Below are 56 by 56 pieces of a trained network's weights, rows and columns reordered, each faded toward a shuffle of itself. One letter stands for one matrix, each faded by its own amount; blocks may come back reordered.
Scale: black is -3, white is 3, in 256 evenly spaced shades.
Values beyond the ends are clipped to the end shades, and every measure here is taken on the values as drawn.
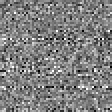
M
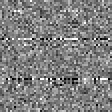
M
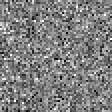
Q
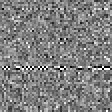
M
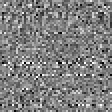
M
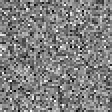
Q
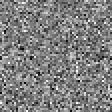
Q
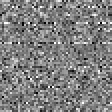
M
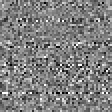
M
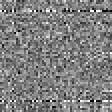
M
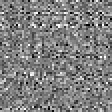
M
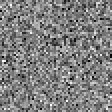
Q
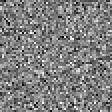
Q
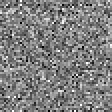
Q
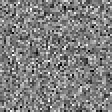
Q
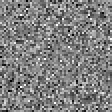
Q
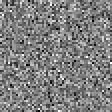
Q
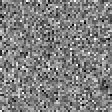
Q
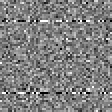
M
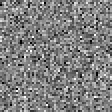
Q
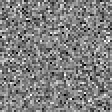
Q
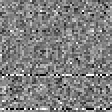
M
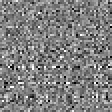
M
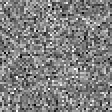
Q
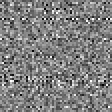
M
